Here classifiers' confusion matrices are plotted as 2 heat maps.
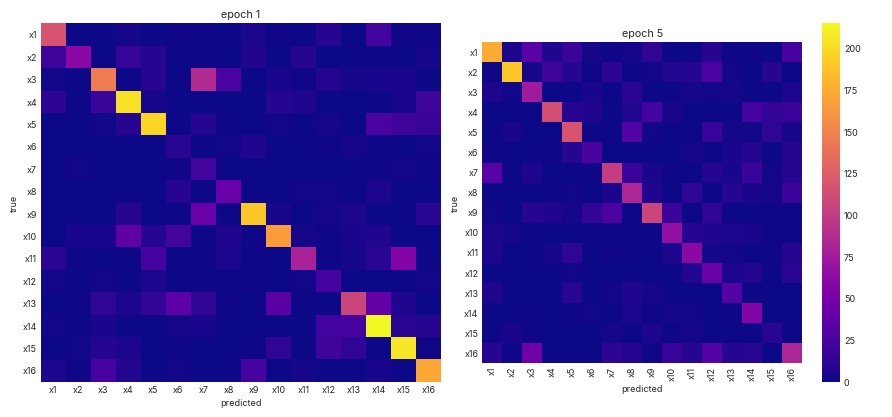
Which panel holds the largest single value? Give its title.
epoch 1
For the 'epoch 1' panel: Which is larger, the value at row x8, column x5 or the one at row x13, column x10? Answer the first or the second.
the second
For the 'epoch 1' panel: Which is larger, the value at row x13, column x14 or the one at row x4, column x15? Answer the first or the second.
the first
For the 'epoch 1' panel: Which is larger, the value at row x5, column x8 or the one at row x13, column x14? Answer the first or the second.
the second
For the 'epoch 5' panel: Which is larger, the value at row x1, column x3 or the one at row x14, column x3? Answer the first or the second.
the first
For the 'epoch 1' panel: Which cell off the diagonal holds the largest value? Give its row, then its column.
x3, x7
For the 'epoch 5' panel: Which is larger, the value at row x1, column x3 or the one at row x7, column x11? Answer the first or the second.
the first
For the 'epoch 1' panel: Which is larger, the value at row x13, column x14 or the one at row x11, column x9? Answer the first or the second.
the first
